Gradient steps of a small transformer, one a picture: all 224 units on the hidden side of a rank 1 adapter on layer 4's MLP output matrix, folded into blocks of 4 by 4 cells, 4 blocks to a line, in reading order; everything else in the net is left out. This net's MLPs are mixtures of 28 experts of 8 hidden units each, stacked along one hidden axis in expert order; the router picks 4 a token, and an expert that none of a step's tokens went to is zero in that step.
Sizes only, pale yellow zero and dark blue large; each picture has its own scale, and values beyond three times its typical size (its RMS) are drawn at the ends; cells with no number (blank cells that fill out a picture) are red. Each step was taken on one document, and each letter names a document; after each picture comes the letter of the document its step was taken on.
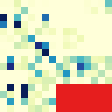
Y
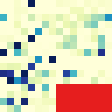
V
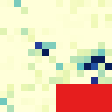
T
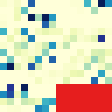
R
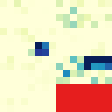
T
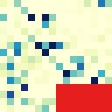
R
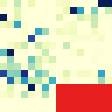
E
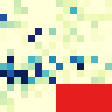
E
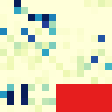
R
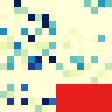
R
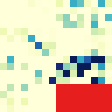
T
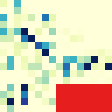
Y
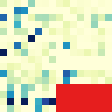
V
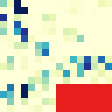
Y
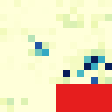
T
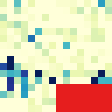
E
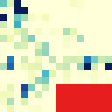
Y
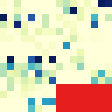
E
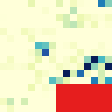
T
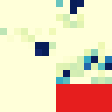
T
